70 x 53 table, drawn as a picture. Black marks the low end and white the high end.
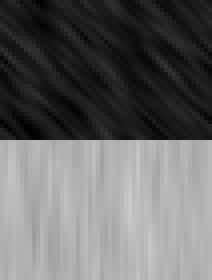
The table splits into 2 rows of 1 panel. Panel 1,1: very low, slanting down to the right, faint in contrast. Panel 2,1: high, streaked downward, faint in contrast.
